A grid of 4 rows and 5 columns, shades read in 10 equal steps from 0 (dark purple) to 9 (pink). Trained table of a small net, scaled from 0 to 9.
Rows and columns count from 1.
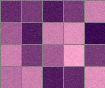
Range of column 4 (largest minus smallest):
7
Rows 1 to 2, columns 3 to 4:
1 3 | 7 8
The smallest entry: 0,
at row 2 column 5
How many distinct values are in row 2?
5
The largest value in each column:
7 7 7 9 8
